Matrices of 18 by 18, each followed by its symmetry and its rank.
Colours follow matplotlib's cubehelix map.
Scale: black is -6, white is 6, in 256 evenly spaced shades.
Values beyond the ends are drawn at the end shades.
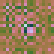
symmetric, rank two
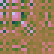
symmetric, rank three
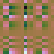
neither, rank one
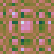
symmetric, rank two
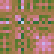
symmetric, rank three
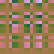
neither, rank one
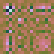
symmetric, rank two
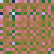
symmetric, rank two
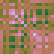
symmetric, rank three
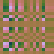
neither, rank one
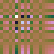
symmetric, rank one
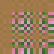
symmetric, rank one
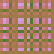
symmetric, rank one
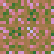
symmetric, rank three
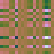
neither, rank one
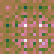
symmetric, rank two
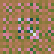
symmetric, rank three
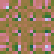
symmetric, rank two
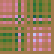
symmetric, rank one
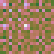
symmetric, rank three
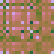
symmetric, rank three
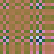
symmetric, rank one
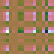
neither, rank one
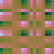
neither, rank one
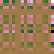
neither, rank one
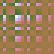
symmetric, rank one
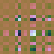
symmetric, rank one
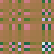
symmetric, rank one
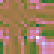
symmetric, rank two
